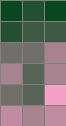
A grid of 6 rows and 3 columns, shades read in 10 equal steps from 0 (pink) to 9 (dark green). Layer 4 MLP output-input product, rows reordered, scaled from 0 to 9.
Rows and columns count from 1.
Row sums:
26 22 13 12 11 7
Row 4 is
3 6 3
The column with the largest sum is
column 2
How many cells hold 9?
2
